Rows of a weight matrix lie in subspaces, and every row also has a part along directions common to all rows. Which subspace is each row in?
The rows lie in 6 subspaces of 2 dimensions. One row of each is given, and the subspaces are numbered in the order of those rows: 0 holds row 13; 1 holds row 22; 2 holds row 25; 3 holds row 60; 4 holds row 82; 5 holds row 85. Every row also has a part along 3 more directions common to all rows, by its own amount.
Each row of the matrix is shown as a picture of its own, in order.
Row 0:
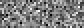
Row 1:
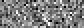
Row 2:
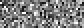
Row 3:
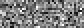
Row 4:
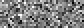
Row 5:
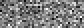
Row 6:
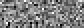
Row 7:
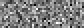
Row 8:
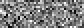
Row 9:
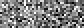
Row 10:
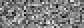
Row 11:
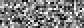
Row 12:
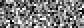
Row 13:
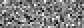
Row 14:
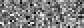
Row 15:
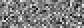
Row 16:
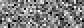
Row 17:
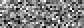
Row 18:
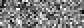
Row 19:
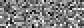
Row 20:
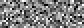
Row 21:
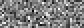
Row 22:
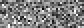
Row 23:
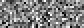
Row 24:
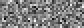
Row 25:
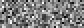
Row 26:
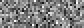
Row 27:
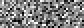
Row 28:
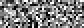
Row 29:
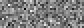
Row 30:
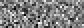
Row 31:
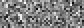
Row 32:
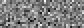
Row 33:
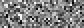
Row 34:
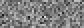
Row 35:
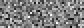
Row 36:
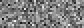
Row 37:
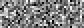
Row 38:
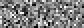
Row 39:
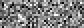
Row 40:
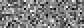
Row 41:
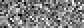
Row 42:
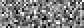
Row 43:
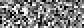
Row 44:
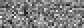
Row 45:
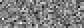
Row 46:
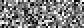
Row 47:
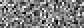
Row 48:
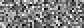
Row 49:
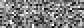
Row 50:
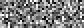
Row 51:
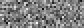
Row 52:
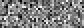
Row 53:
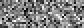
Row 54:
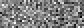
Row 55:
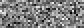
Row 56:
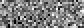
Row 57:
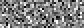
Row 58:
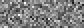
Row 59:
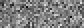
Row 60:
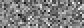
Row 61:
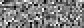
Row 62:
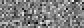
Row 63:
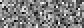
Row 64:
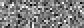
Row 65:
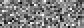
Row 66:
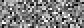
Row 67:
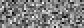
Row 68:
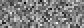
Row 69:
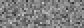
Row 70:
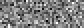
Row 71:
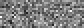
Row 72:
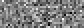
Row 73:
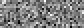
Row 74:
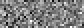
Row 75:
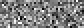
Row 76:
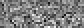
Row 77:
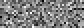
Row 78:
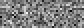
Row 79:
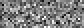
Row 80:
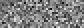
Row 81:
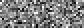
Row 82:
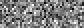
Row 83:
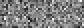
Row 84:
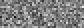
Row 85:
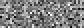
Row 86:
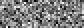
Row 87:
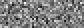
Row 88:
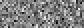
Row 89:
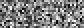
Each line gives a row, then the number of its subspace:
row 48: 0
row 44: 5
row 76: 5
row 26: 4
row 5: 1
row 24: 3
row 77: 5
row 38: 5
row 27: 2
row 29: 4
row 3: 1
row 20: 3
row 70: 2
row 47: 4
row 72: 5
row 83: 3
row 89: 1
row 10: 2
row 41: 3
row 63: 4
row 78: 5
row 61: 0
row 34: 2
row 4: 3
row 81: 4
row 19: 5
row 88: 4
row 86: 0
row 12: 1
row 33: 3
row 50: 0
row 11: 1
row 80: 2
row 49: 5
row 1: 5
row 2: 4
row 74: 1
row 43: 5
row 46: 2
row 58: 3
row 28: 0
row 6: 0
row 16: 4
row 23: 2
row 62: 2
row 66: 2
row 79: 5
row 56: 1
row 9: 1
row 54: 1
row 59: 3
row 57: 4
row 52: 3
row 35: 5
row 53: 4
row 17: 0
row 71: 5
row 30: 5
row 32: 0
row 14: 0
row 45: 4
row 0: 4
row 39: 3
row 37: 2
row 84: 5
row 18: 0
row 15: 3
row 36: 4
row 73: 0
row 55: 1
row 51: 0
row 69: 2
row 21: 2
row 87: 3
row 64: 3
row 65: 0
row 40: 4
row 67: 2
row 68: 2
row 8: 1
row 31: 3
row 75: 1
